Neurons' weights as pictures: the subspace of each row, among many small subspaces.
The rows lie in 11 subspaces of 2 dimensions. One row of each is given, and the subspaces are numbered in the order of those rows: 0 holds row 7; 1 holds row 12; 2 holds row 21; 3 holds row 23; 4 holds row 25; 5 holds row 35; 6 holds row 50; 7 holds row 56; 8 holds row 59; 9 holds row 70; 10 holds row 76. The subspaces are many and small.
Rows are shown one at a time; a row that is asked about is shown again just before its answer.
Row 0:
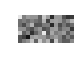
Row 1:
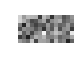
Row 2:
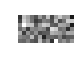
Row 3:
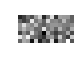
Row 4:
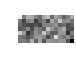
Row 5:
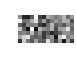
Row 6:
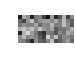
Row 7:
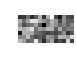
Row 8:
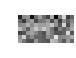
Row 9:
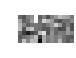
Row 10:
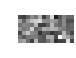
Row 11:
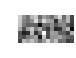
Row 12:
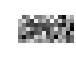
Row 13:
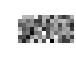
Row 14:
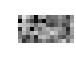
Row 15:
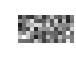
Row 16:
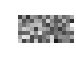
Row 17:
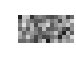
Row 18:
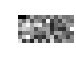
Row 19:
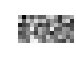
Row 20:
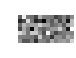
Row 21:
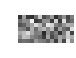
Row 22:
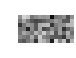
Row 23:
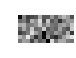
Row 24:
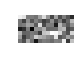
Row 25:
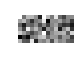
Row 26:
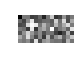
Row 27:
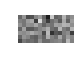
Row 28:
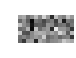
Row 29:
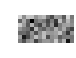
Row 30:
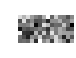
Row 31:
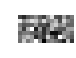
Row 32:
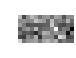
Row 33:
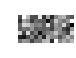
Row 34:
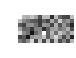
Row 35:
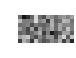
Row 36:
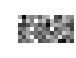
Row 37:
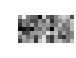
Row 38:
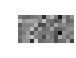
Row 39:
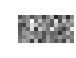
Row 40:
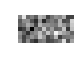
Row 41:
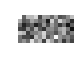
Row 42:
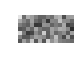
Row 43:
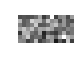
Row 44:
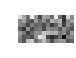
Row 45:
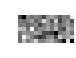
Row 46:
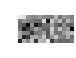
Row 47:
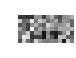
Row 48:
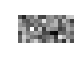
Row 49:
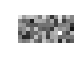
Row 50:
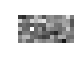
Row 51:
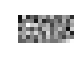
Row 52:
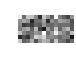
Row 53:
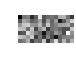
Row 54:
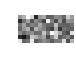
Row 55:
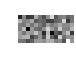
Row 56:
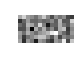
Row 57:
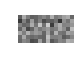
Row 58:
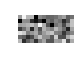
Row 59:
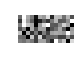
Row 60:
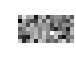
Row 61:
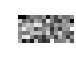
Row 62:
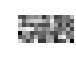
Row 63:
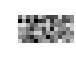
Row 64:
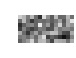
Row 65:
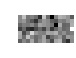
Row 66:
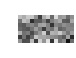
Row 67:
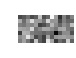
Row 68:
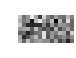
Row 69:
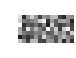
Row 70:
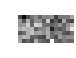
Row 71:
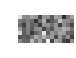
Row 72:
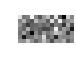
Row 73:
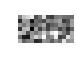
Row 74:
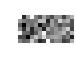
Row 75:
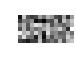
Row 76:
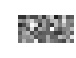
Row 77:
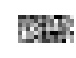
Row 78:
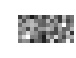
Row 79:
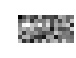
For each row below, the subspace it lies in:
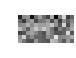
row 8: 1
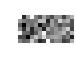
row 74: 3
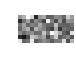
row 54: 5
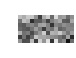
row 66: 4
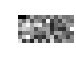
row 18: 9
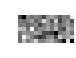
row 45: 7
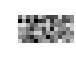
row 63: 10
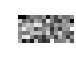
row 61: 9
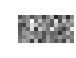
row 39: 10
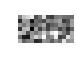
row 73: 6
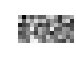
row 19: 10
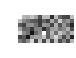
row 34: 3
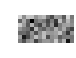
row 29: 2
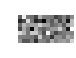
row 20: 6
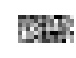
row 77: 7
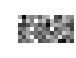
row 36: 10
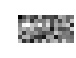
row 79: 9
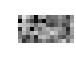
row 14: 6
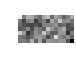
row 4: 8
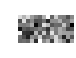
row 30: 8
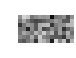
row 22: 4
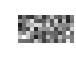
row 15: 2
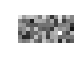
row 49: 2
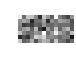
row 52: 4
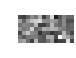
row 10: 0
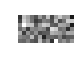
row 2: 8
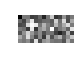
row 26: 10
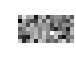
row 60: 5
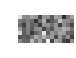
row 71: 3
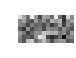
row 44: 1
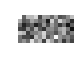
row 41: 8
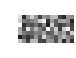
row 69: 4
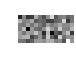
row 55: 5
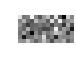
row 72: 1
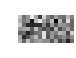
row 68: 2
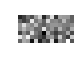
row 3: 4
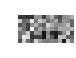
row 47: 6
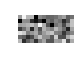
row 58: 6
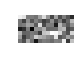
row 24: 7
